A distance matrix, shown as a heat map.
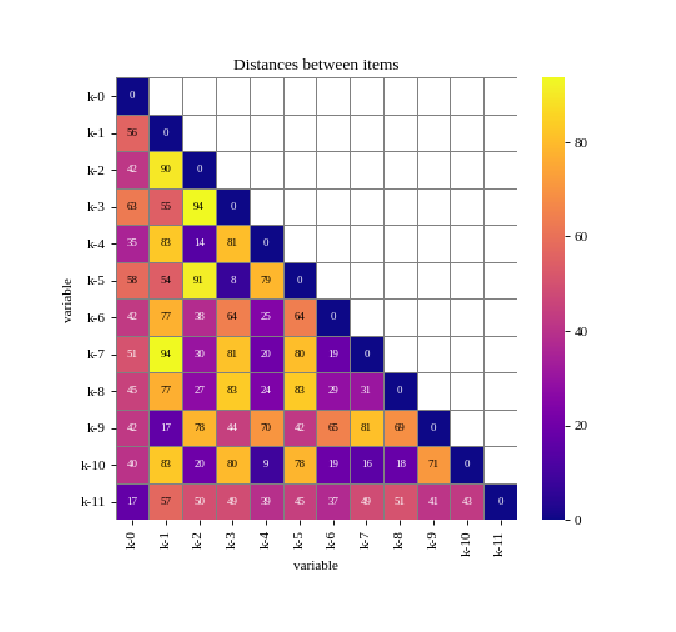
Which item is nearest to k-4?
k-10
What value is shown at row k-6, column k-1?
77
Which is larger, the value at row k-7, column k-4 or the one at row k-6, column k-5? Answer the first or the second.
the second
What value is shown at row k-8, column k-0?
45
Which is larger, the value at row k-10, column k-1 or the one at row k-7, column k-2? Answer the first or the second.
the first
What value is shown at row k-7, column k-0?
51
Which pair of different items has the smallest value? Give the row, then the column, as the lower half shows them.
k-5, k-3
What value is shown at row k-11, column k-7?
49
